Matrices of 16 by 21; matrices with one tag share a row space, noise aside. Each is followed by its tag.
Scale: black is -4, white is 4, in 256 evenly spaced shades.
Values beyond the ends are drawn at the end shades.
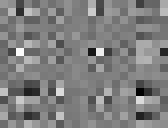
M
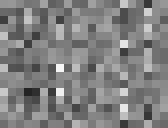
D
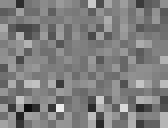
M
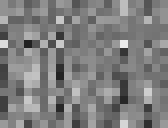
D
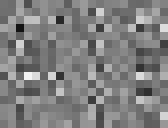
M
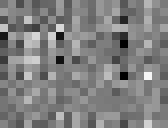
D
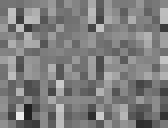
M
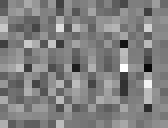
D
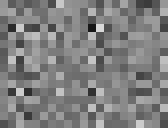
M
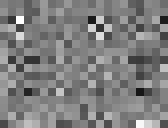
M
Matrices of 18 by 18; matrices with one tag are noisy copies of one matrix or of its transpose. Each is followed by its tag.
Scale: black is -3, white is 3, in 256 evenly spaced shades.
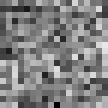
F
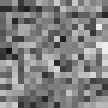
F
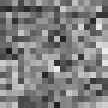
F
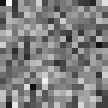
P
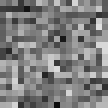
F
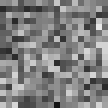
F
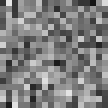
P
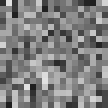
P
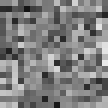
F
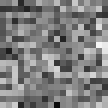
F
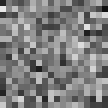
P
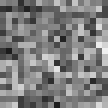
F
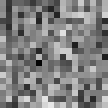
F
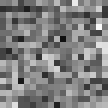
F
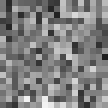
F
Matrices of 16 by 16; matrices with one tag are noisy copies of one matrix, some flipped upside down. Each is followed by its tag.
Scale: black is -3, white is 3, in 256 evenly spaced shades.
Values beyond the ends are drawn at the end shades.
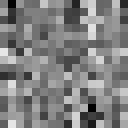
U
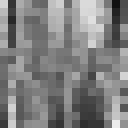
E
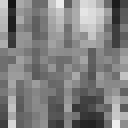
E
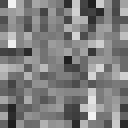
U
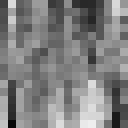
E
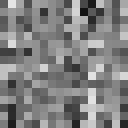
U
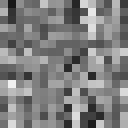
U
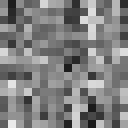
U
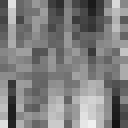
E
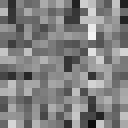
U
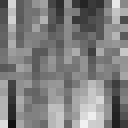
E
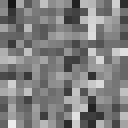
U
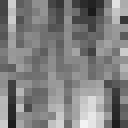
E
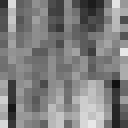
E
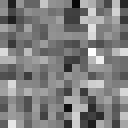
U
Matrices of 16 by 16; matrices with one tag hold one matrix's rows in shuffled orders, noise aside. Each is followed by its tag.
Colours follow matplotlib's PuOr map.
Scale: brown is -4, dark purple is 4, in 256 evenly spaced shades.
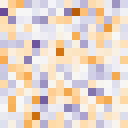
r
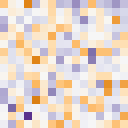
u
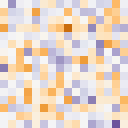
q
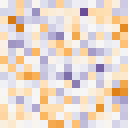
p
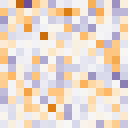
q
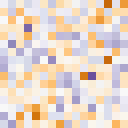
u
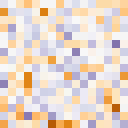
q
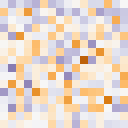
u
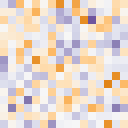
u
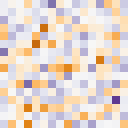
q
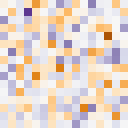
u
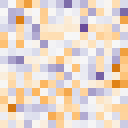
p
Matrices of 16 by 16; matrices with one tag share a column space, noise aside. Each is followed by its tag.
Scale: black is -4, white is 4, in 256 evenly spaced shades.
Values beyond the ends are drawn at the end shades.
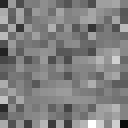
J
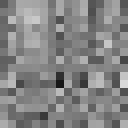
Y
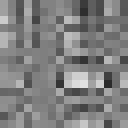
Y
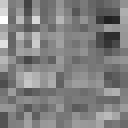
Y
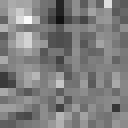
Y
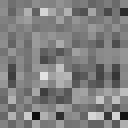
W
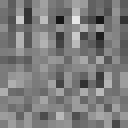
Y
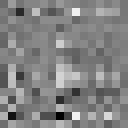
W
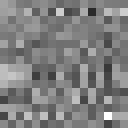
W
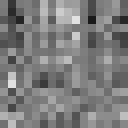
Y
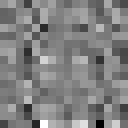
J
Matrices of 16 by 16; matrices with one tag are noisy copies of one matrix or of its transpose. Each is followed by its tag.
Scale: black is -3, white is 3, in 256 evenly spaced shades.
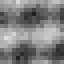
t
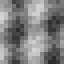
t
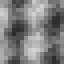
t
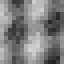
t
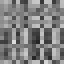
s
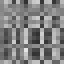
s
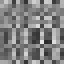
s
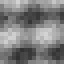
t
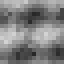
t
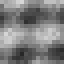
t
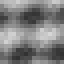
t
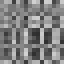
s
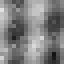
t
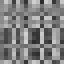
s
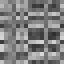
s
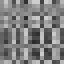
s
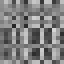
s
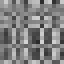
s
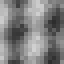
t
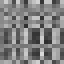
s
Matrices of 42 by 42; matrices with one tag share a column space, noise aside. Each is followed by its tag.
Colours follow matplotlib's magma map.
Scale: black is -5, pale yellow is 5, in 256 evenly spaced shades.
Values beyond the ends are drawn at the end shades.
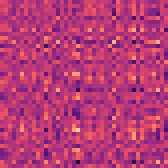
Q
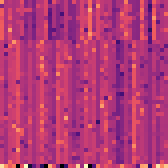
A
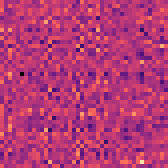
Q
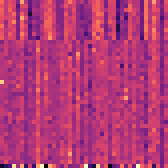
A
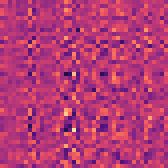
Q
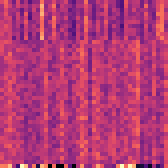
A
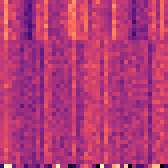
A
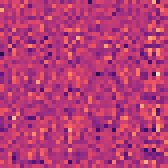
Q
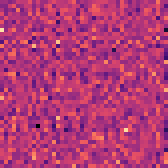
Q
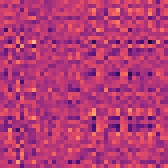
Q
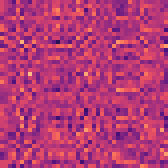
Q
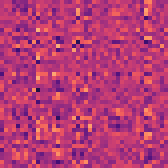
Q
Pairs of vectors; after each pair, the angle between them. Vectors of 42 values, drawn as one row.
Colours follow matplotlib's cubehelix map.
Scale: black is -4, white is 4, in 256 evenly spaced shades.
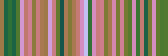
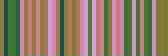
nearly parallel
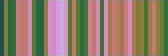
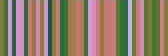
orthogonal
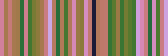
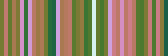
nearly opposite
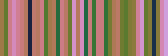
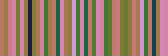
nearly parallel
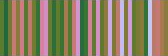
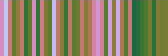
orthogonal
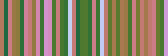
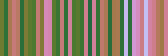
partly aligned
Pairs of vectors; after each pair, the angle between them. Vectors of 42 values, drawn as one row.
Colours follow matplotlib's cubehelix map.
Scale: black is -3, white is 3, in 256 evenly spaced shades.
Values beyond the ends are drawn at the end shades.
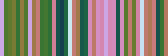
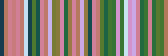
partly opposed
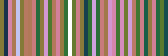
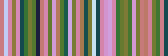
partly aligned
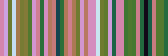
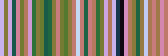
partly opposed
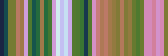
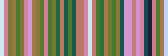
partly opposed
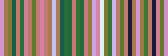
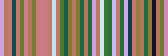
nearly parallel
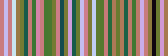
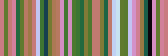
orthogonal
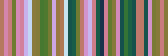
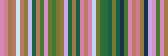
partly aligned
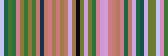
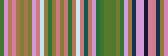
nearly opposite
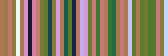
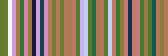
orthogonal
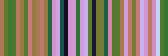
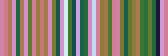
nearly opposite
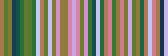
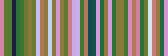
nearly parallel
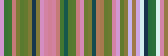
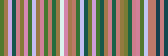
partly opposed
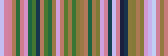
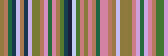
orthogonal
